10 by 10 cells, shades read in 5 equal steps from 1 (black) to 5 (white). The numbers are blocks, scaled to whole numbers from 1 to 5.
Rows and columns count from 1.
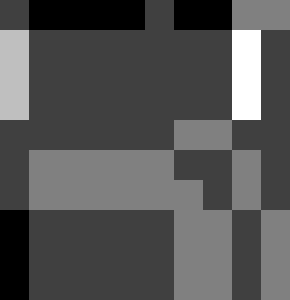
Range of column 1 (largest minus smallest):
3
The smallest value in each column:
1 1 1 1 1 2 1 1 2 2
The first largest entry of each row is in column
9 9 9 9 7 2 2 7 7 7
